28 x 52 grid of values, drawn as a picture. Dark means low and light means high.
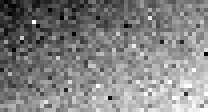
Neither half mirrors the other. On average the colour sits 50% of the way up the scale. The ninth with the highest average is the bottom right. The top left is the ninth with the lowest average. Values rise toward the bottom right. There are no regular stripes.
